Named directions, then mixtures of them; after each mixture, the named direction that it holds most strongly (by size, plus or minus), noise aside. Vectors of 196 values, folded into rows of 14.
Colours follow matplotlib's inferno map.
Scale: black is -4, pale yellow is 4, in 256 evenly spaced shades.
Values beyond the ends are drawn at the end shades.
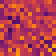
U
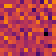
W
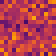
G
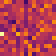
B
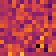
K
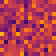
B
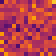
G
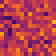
U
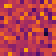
W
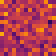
G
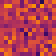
W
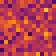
G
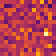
W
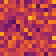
G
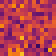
K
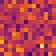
G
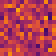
W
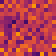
G
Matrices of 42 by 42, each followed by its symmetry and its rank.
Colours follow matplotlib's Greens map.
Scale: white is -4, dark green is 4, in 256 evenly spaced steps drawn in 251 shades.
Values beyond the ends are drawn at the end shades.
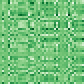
neither, rank three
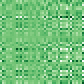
neither, rank two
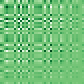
symmetric, rank one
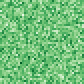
neither, full rank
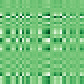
neither, rank one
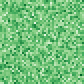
neither, full rank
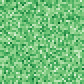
neither, full rank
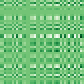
neither, rank one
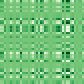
neither, rank one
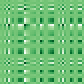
symmetric, rank one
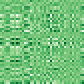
neither, rank three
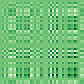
symmetric, rank one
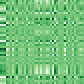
neither, rank two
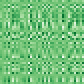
neither, rank two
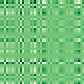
neither, rank one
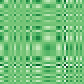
symmetric, rank one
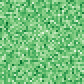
neither, full rank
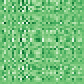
neither, rank three
